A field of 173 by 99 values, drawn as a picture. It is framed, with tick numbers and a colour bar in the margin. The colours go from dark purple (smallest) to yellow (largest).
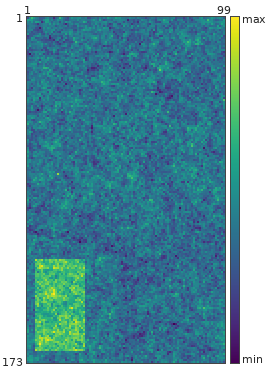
Odd patch: higher, in the bottom left. Stripes: none. Ninth with the highest average: bottom left. Average level on the scale: 40%. Mirror symmetry: none.
